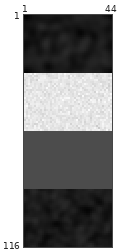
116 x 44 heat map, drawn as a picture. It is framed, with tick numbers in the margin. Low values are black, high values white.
It is made of 4 by 1 panels. Panel 1,1: very low, blotchy, faint in contrast. Panel 2,1: very high, fine-grained, faint in contrast. Panel 3,1: low, flat. Panel 4,1: very low, blotchy, faint in contrast.
